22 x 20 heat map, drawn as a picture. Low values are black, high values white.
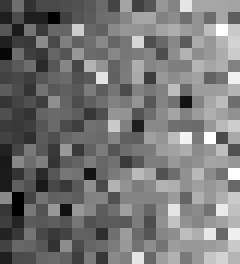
The grain is fine, like static. The field climbs toward the right. The values follow a bell shape. There are no regular stripes.
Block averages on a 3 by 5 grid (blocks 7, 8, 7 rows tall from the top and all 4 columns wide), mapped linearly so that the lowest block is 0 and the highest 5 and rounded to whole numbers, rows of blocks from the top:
02335 / 01234 / 01345
